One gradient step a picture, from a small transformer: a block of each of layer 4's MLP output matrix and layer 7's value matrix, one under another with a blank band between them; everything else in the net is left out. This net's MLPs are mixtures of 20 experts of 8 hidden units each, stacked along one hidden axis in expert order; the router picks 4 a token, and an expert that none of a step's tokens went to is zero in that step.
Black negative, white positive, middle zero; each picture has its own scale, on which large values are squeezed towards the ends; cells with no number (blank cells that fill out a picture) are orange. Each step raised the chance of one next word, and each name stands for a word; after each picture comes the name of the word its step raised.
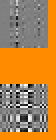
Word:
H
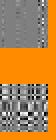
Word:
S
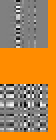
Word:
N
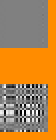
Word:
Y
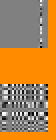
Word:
S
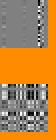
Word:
S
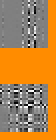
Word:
H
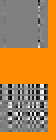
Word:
S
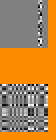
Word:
N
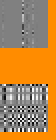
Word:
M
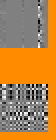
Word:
S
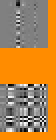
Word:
M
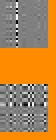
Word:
N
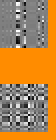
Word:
Y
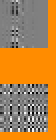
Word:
H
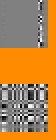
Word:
Y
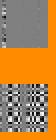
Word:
H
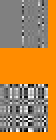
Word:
M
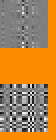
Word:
H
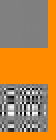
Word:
Y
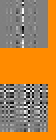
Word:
H
